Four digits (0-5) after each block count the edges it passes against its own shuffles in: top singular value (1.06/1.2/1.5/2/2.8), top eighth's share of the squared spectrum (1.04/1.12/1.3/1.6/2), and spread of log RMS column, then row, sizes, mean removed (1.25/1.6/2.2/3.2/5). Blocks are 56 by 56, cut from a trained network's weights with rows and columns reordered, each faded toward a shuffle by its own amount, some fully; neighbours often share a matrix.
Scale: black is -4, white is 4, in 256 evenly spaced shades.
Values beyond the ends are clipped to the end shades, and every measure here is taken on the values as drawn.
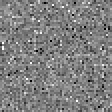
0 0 0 0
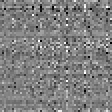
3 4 3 2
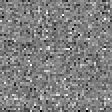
2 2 1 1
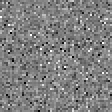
0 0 0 0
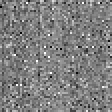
2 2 0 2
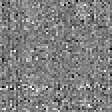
3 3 1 2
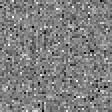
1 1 0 0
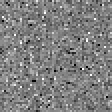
1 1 0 0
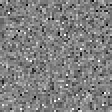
0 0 0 0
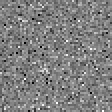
0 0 0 0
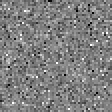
0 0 0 0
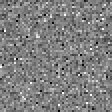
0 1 0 0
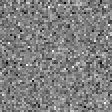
1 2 0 1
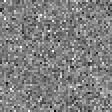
0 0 0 0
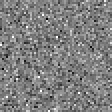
0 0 0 0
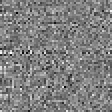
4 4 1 2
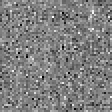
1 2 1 1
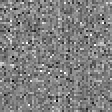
2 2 0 1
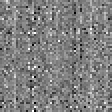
3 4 2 2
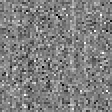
2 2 1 1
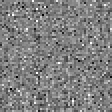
1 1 0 0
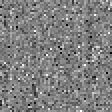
1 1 0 0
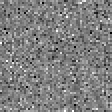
1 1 0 0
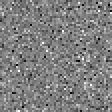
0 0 0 0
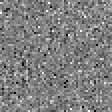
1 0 0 0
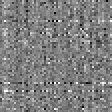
3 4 1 3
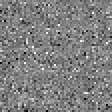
1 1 0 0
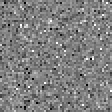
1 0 0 0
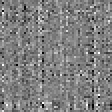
3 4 2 2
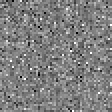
1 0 0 0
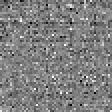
2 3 2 1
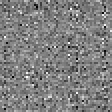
2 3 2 1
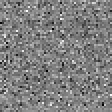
2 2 2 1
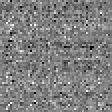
3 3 2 1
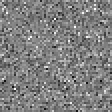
1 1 0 0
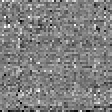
3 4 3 2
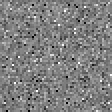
0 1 0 0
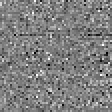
2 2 2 1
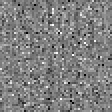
1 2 0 1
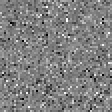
1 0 0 0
